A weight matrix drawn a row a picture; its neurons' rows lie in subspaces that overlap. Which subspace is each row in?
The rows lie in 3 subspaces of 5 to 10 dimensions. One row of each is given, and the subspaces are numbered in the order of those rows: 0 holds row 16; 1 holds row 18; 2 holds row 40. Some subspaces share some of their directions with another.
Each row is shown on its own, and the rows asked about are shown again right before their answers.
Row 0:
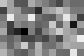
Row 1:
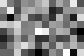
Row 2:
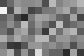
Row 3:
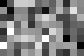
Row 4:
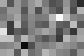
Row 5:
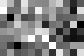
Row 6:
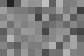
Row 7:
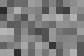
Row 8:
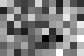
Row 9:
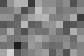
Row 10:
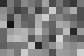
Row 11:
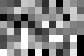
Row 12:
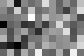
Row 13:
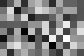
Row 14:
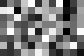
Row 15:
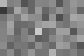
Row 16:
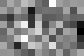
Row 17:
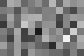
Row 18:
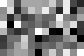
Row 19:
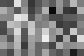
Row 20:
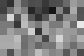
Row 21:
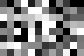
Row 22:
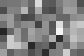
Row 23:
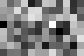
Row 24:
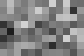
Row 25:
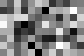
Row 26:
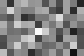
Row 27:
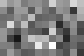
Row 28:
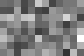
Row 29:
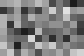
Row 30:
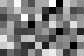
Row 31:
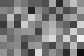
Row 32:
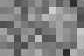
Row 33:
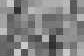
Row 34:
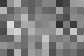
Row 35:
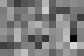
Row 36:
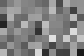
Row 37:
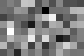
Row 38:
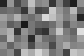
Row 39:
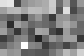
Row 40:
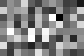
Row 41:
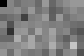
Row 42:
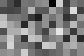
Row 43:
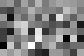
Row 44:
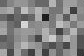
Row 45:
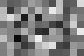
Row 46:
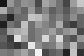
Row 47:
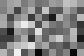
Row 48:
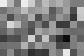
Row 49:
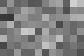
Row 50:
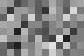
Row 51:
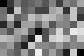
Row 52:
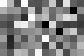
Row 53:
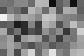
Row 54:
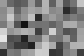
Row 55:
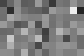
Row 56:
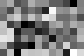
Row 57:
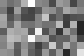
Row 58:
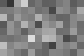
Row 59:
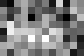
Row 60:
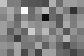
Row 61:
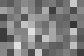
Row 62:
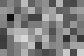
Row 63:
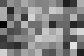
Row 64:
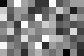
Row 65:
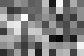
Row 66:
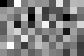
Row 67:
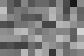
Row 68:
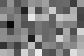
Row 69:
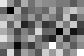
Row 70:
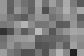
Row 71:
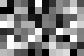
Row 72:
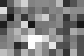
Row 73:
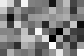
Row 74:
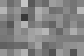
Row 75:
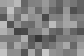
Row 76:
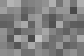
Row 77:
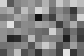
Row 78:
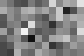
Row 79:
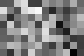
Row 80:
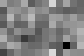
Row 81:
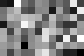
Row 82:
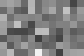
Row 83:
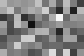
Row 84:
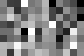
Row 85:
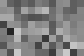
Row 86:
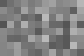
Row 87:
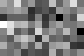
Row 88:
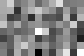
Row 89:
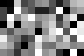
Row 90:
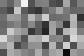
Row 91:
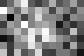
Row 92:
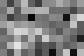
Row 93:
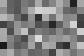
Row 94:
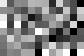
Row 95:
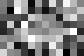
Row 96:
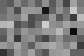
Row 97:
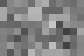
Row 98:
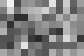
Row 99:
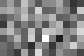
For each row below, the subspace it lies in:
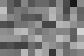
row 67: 2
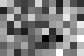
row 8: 2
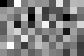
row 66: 0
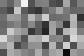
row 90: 0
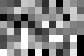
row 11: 1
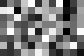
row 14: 2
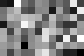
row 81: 1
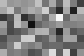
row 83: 1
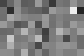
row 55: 2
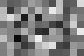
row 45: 2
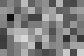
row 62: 2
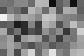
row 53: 0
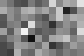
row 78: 0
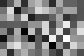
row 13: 0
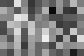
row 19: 1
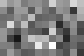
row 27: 2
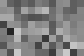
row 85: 2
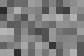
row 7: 1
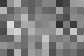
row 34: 1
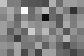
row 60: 2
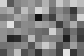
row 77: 2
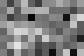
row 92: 0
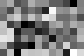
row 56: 2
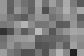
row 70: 2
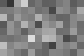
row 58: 0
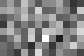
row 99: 2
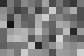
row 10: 2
